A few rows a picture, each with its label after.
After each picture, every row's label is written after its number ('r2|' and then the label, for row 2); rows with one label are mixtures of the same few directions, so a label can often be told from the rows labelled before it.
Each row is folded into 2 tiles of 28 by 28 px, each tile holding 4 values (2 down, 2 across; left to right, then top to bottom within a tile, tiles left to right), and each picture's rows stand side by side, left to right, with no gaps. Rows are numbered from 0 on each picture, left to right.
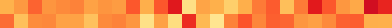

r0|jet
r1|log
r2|log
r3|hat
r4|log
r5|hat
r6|hat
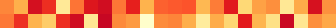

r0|hat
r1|log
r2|log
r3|log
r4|hat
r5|jet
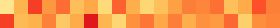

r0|jet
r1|log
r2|hat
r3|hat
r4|jet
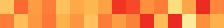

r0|hat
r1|jet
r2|jet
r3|jet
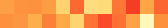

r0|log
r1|hat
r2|log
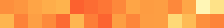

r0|jet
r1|hat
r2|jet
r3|hat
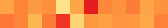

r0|log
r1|jet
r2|log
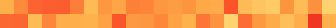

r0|log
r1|log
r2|hat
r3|hat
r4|hat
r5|log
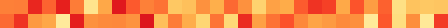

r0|hat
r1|jet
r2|jet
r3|jet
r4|jet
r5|hat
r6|log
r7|jet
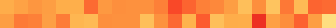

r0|log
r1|jet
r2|log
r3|jet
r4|log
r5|hat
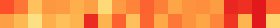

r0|log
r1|log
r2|jet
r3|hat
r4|jet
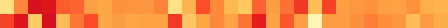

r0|log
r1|jet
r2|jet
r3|jet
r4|log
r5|log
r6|log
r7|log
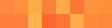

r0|log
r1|hat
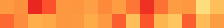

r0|hat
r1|log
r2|jet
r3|jet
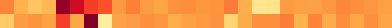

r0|hat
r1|jet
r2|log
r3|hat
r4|hat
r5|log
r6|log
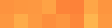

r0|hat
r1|log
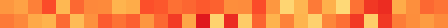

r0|hat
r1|hat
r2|log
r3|jet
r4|jet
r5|jet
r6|log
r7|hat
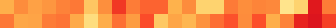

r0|hat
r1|log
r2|jet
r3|hat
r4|jet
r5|log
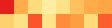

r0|log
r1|jet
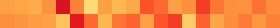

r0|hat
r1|jet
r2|log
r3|jet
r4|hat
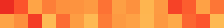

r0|jet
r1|log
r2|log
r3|jet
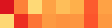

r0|jet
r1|log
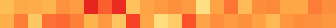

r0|jet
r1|hat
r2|hat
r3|jet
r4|hat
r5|log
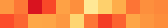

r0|hat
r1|hat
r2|hat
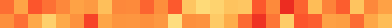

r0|hat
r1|log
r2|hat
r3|hat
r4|log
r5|jet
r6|hat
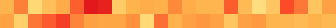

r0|hat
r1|hat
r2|jet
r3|hat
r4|hat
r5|log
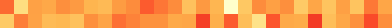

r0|hat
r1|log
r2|hat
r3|log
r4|jet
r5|log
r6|log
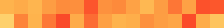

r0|jet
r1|jet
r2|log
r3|hat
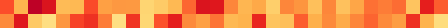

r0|hat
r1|log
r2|jet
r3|hat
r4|log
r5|jet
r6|log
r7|hat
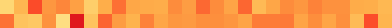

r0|jet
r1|jet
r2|log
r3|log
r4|hat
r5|jet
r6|log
